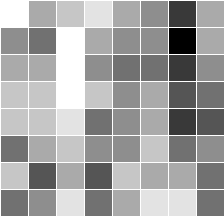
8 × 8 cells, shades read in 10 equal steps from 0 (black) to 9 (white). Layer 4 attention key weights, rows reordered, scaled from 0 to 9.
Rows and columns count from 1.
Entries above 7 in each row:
2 1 1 1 1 0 0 3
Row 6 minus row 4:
-3 -1 -2 -2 0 1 1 1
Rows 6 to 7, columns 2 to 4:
6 7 5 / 3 6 3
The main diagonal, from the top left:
9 4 9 7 5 7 6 4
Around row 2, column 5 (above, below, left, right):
6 4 6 5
